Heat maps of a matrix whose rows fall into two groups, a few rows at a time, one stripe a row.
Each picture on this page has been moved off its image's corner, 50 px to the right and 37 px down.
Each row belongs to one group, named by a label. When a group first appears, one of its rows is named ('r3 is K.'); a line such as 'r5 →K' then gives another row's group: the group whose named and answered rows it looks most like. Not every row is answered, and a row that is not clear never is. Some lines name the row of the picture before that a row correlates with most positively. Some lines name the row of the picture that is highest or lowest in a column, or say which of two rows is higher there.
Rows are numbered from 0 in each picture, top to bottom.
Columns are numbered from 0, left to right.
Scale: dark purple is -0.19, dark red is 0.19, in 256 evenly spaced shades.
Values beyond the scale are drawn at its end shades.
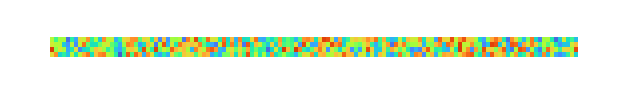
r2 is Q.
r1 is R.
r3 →R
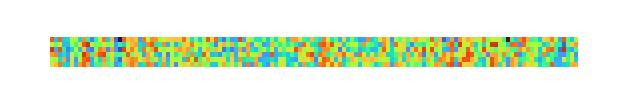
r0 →Q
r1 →R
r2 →Q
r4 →R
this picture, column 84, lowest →3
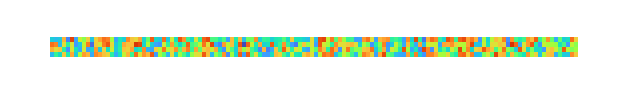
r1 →R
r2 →Q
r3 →R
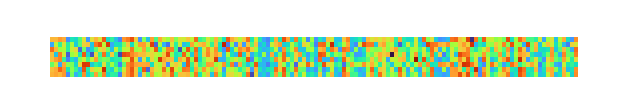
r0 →Q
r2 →Q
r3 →Q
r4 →Q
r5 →R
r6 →Q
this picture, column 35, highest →1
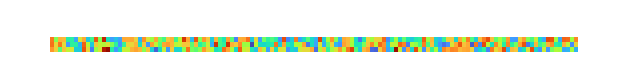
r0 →Q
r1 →Q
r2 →R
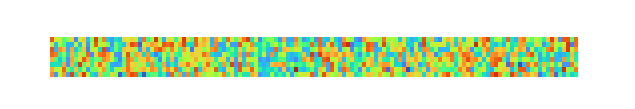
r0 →Q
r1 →Q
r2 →Q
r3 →R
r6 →Q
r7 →R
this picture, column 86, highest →2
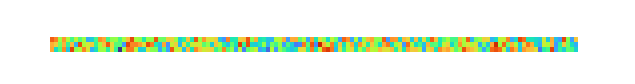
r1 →R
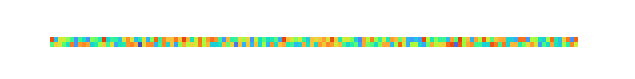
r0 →Q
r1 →R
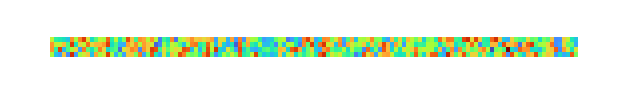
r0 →R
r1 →R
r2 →Q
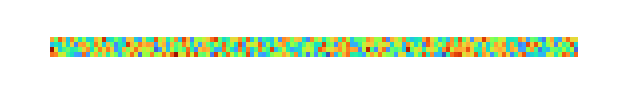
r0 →Q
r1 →R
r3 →Q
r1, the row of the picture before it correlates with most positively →3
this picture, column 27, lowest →2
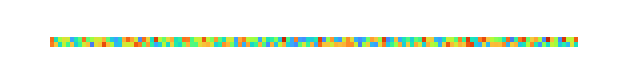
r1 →R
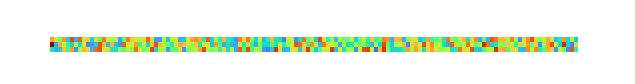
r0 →R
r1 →Q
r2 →R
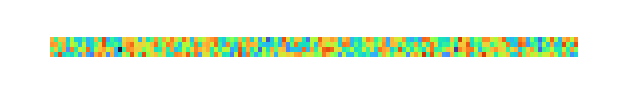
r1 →Q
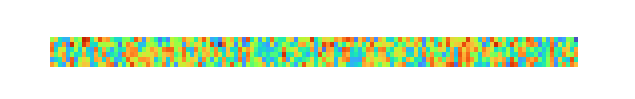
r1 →R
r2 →Q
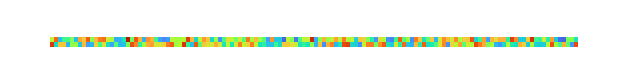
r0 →R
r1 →Q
